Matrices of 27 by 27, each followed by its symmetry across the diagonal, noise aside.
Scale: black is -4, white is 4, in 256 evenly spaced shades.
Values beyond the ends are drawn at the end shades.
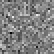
neither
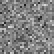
neither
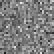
neither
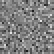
antisymmetric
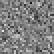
antisymmetric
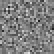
antisymmetric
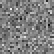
neither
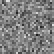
neither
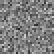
antisymmetric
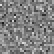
neither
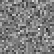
neither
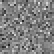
antisymmetric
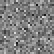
antisymmetric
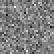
antisymmetric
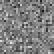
antisymmetric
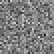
neither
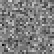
neither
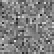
antisymmetric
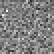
neither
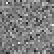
neither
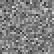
neither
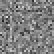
antisymmetric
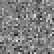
antisymmetric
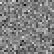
neither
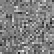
antisymmetric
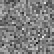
antisymmetric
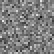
neither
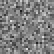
antisymmetric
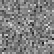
neither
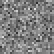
antisymmetric
